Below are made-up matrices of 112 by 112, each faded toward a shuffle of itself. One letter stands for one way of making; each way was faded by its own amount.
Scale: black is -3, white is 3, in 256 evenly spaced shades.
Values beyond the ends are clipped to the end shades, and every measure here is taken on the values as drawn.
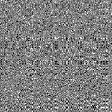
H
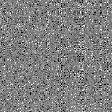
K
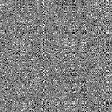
H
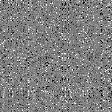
K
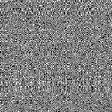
H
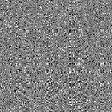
H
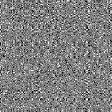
H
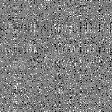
K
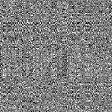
H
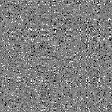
K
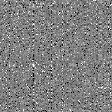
K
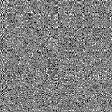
H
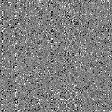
K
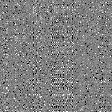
K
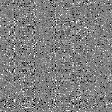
K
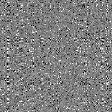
K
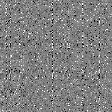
K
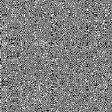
K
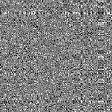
H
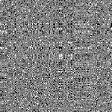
H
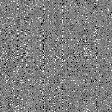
K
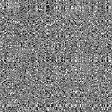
H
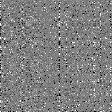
K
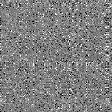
K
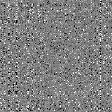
K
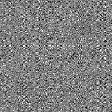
H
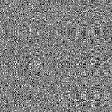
H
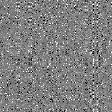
K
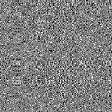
H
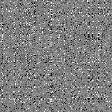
K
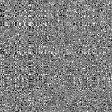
H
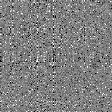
K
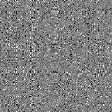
K
